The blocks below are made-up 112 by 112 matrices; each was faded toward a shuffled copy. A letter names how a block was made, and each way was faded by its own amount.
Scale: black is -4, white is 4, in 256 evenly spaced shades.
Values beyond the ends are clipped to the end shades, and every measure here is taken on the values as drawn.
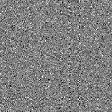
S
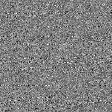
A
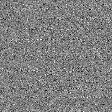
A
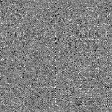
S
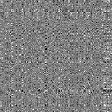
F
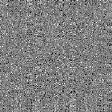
S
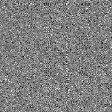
S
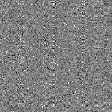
S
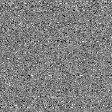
A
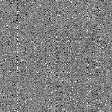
S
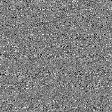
A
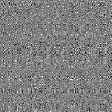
F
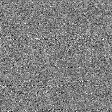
A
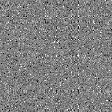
S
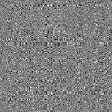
F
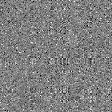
S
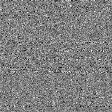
A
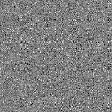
S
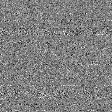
A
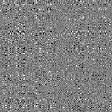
F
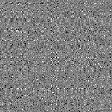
F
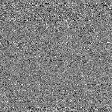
A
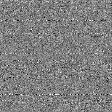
A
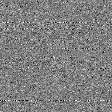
A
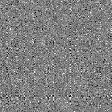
S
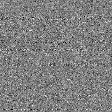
A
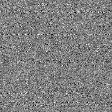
A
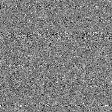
A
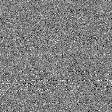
A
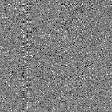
S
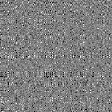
F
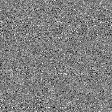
A
